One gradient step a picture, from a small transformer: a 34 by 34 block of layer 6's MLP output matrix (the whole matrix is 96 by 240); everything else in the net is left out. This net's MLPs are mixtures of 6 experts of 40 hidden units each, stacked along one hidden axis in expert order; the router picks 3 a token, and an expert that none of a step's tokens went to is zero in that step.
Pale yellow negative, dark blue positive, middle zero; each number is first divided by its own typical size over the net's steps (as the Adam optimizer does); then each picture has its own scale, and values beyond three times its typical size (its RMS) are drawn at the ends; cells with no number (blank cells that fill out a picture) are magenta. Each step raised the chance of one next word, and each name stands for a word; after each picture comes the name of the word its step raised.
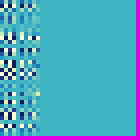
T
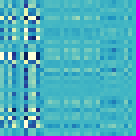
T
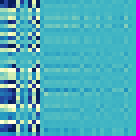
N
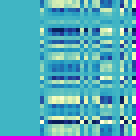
N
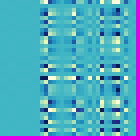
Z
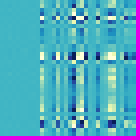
T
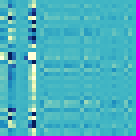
T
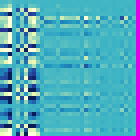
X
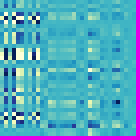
T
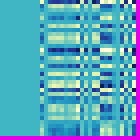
N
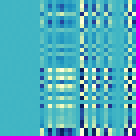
X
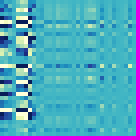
X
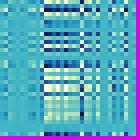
X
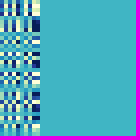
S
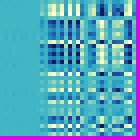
S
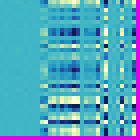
N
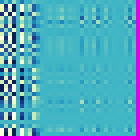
X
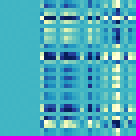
T
